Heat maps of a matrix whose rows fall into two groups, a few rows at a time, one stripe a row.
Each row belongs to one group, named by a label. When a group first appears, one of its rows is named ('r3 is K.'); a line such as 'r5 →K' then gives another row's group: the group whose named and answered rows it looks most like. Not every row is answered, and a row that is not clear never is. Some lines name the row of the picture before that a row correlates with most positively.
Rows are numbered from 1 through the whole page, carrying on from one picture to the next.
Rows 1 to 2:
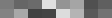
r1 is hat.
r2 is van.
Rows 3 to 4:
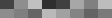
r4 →hat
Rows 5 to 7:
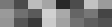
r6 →hat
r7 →hat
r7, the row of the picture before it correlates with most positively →4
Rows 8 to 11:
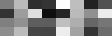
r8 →van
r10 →van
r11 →van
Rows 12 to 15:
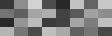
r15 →hat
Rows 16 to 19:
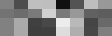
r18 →van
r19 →van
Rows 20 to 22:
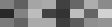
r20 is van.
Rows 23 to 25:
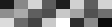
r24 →van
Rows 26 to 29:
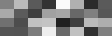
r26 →van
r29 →hat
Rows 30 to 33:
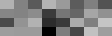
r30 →hat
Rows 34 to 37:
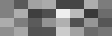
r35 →van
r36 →hat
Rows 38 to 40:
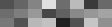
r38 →hat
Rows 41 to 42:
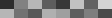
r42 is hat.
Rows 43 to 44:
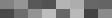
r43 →van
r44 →hat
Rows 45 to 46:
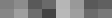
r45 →van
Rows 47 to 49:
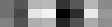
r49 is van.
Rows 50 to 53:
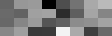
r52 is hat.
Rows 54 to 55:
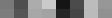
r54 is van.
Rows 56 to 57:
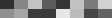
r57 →van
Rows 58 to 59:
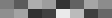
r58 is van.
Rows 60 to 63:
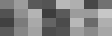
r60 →van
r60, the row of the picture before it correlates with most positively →59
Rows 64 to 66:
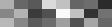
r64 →hat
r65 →van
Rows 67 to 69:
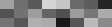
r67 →hat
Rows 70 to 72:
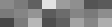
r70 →hat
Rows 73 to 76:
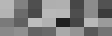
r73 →hat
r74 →hat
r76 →van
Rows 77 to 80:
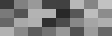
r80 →hat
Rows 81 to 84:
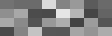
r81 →hat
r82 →van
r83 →hat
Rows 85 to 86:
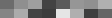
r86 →van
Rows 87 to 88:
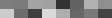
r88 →hat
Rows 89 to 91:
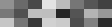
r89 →hat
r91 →hat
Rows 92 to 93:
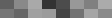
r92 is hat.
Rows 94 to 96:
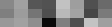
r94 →van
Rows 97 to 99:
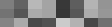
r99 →van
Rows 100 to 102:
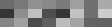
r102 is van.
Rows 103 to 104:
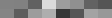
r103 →hat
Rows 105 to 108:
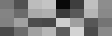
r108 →hat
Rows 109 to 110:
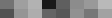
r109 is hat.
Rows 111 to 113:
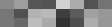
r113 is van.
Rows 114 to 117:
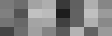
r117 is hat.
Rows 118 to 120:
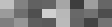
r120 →van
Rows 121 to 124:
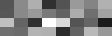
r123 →hat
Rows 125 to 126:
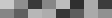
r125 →hat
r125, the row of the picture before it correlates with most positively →123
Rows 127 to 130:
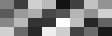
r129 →van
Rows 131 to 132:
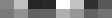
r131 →van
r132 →van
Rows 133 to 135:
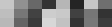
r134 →hat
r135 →hat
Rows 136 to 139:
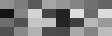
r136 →hat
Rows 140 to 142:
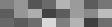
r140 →van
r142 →hat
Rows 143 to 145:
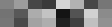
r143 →van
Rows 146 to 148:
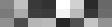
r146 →van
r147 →van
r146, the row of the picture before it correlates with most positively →143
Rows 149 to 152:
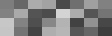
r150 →van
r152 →hat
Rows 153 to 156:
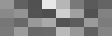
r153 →hat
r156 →van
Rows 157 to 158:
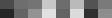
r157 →hat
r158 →hat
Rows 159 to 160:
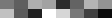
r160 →hat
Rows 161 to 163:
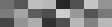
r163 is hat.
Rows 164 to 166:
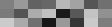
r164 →van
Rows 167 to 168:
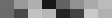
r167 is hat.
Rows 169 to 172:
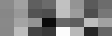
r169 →van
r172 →van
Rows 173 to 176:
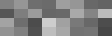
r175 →hat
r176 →hat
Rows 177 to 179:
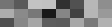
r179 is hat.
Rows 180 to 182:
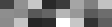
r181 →van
